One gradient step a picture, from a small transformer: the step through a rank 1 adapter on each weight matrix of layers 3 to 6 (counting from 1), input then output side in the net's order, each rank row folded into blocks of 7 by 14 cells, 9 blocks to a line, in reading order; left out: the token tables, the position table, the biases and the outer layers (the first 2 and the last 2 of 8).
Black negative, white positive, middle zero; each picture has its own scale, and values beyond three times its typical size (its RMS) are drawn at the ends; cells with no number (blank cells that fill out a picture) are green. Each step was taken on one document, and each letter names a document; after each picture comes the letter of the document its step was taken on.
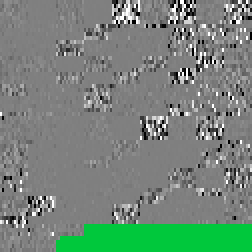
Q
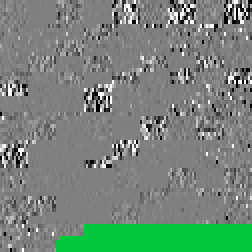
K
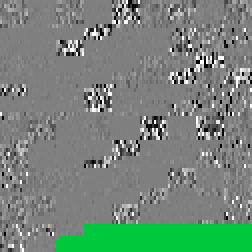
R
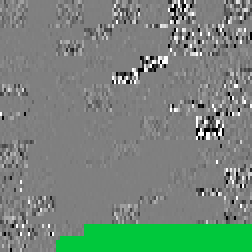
Q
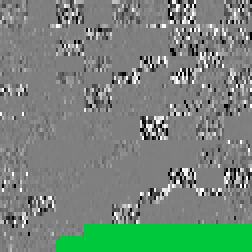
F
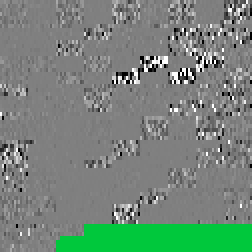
Q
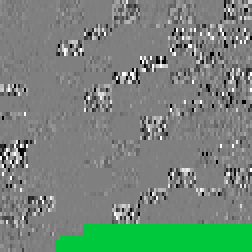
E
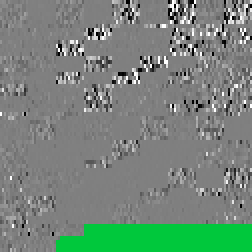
F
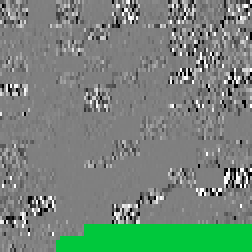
F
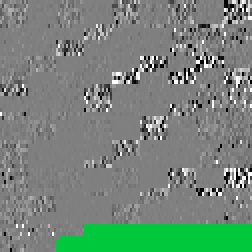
R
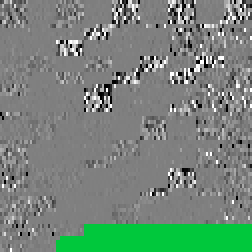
R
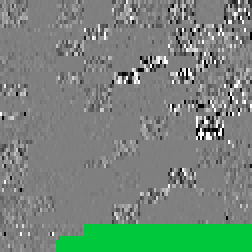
Q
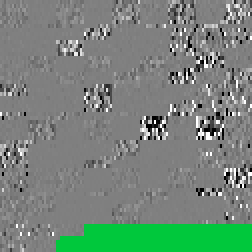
R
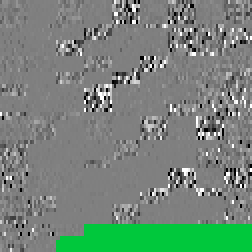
E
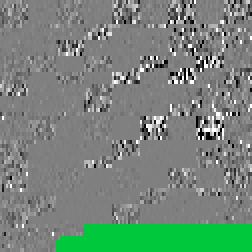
E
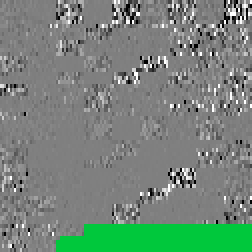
F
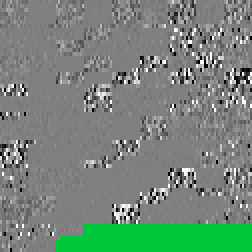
E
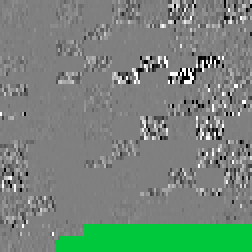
F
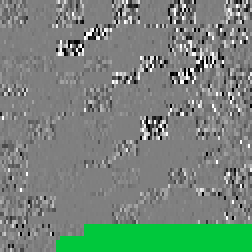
E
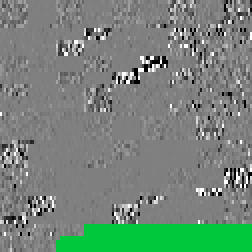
Q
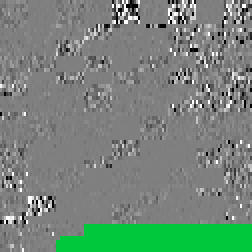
E
